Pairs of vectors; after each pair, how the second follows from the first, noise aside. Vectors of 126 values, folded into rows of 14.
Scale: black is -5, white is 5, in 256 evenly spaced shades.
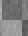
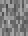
shuffled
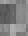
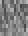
shuffled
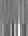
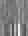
copied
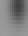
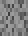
shuffled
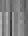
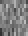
shuffled
